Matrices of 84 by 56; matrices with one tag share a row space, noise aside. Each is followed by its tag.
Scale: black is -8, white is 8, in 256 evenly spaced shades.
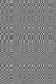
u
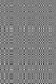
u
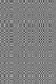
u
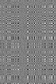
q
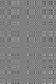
q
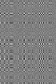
u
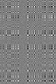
q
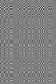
u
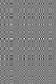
u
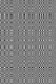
u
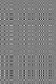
u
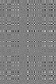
q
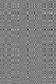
q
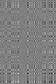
q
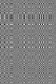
u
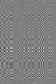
u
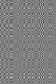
u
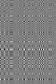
u
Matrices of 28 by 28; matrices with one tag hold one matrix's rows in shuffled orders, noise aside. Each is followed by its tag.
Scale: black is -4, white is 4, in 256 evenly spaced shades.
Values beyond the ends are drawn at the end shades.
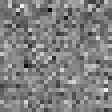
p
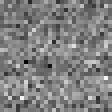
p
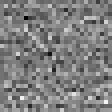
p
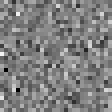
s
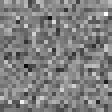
p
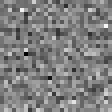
p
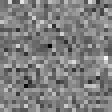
p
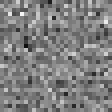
p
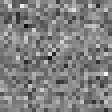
p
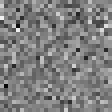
s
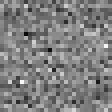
p
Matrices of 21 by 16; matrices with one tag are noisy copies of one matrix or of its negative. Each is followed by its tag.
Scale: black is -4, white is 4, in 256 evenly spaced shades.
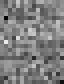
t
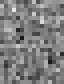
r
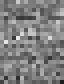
t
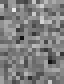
r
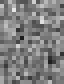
r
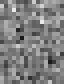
r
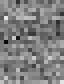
t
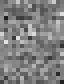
t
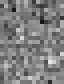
r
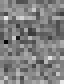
t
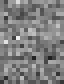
t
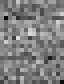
t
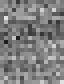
t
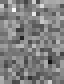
r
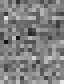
t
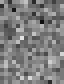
r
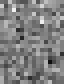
r
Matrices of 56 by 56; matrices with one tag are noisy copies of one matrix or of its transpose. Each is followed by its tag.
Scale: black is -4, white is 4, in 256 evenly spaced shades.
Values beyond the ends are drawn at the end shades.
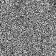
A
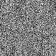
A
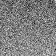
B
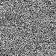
A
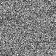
A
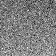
B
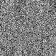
A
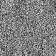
A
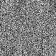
A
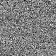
A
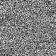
A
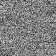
A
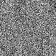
A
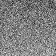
B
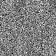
A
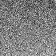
B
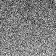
B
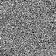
A
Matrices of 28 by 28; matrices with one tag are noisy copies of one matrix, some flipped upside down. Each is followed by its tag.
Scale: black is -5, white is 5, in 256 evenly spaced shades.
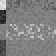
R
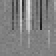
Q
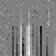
Q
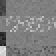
R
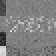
R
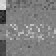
R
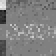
R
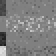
R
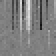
Q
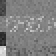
R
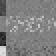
R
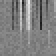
Q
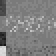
R
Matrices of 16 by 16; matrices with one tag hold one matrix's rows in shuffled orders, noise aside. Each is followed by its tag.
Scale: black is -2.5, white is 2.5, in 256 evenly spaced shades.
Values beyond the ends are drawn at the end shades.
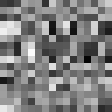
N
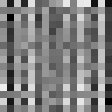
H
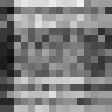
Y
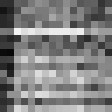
Y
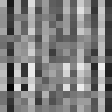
H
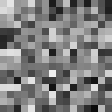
N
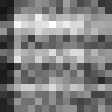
Y
